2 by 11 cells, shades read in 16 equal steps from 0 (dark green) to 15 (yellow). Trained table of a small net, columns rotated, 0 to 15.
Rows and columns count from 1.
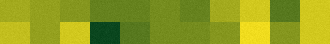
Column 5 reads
6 5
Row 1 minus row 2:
-2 0 -5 6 1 0 -1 2 -2 -3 0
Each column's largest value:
12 9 13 6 6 7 7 10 15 8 13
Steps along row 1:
down down down same up down up up down up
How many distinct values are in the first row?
7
